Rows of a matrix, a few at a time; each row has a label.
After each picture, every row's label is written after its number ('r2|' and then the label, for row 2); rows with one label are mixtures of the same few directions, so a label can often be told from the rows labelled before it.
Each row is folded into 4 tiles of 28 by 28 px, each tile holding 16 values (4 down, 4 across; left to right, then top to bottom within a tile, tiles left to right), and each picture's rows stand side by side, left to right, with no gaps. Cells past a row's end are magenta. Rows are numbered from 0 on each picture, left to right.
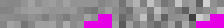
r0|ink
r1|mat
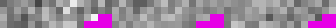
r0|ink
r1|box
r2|ink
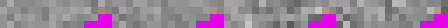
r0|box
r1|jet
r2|ink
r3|jet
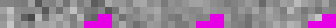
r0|mat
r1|jet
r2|ink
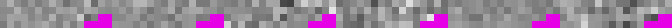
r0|mat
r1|box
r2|jet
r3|ink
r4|mat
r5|ink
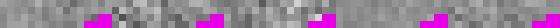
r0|ink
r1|jet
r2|ink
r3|ink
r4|jet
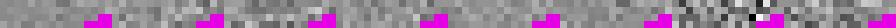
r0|jet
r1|box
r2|ink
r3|mat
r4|mat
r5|jet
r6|mat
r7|jet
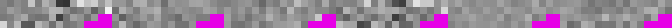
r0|jet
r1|jet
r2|ink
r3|jet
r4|mat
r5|ink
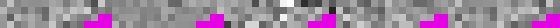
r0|box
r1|jet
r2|jet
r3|jet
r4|box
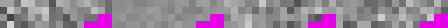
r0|jet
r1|box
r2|ink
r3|ink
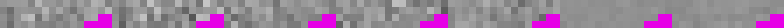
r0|mat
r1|mat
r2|jet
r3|jet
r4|ink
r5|jet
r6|ink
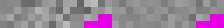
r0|box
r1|mat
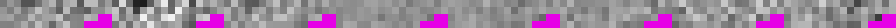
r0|box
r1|box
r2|box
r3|ink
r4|ink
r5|box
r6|mat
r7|ink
